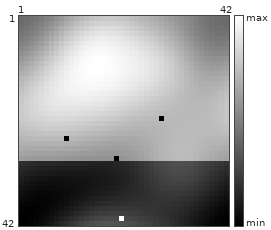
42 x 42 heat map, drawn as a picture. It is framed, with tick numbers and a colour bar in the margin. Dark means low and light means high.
Seam: horizontal, 70% of the way down, the top part higher. Ninth with the highest average: top middle. Ninth with the lowest average: bottom left. Lone odd cells: 4, 1 higher and 3 lower than their neighbours.
